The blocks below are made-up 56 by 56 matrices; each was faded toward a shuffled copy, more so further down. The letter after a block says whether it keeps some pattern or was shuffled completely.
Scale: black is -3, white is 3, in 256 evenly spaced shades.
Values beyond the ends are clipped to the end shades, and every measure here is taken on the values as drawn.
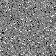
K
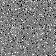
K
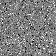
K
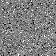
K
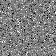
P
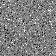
P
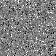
K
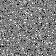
K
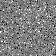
P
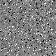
K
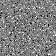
P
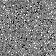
P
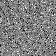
P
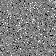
P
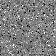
K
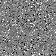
K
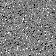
K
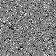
P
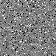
K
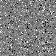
K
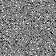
K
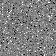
P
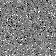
P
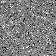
P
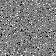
K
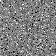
K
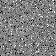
P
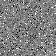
K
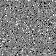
P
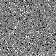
K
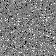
P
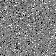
K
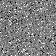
K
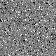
P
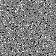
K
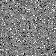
K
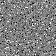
P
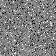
P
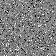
P
